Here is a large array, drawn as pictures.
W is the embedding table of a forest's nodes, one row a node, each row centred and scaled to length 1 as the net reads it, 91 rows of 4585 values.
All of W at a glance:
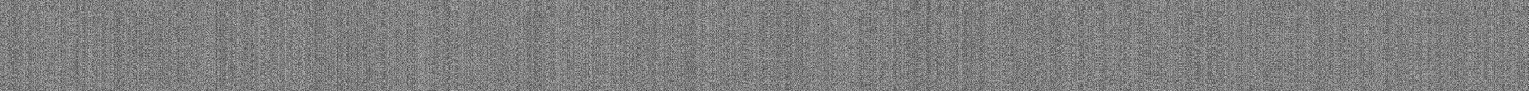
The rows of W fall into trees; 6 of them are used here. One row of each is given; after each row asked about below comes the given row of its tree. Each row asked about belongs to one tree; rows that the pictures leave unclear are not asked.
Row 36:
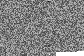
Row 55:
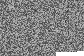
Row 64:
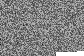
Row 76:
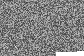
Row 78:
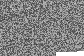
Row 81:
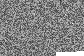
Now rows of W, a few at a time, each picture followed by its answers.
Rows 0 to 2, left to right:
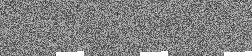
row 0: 64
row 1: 76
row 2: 81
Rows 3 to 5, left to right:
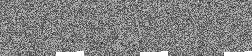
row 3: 81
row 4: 76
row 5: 81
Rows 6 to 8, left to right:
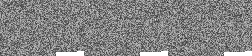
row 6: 64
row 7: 64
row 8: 64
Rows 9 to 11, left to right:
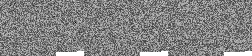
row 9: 64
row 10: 55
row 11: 78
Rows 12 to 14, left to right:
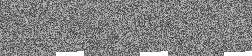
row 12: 78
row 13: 76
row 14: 76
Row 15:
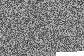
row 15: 36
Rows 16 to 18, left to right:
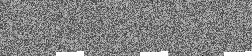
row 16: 78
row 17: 76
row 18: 55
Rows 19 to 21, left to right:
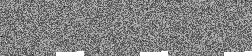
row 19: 81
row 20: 55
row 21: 76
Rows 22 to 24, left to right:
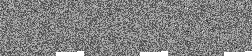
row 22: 55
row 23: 55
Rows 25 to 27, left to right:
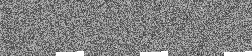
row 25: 76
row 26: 78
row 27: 81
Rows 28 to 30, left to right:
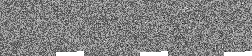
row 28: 64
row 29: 81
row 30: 36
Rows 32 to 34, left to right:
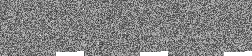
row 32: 81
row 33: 36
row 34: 78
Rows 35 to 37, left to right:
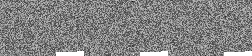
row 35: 76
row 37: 76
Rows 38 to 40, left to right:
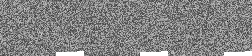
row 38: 78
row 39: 81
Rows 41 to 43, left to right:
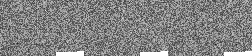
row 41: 78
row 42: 64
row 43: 55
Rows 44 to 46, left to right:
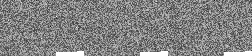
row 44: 78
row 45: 76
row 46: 76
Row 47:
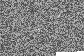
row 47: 55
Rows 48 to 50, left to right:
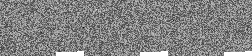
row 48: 55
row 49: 36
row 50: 78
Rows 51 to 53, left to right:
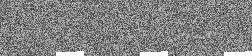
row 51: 81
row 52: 76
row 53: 78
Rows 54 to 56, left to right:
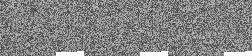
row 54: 55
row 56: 78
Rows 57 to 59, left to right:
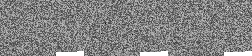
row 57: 64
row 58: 36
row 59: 81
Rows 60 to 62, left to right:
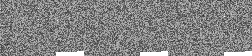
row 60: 55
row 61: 76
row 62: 78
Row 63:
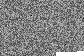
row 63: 64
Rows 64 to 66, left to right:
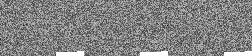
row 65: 78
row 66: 76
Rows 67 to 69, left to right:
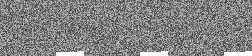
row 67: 78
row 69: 76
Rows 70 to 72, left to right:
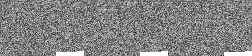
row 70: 81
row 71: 78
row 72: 64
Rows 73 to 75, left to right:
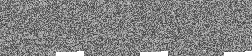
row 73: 78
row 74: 78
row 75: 36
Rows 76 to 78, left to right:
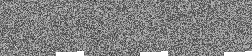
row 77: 76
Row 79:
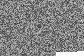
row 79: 36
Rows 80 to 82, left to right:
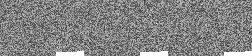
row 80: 81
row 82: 55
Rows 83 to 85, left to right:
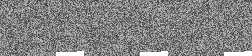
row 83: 36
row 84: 76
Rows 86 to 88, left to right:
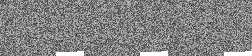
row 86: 55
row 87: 78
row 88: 55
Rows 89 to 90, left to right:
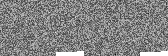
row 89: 76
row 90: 64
